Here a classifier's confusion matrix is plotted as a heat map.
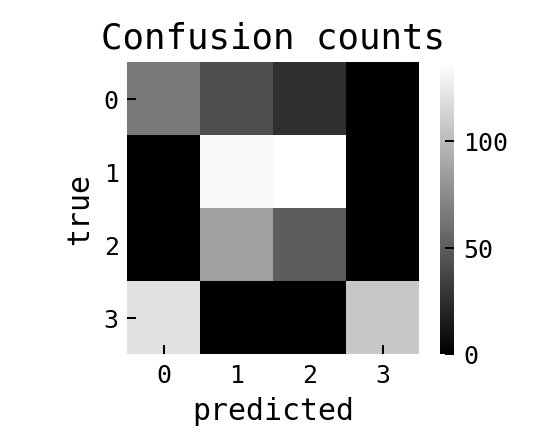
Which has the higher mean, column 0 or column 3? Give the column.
0
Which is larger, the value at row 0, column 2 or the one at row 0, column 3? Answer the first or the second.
the first
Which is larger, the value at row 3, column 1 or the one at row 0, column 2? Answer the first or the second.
the second
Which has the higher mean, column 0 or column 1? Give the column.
1
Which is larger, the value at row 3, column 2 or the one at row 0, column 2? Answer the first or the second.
the second
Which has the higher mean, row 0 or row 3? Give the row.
3
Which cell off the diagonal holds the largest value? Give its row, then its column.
1, 2
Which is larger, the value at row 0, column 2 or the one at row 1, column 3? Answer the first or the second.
the first
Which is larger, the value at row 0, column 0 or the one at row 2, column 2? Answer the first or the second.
the first
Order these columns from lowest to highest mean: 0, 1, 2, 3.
3, 0, 2, 1
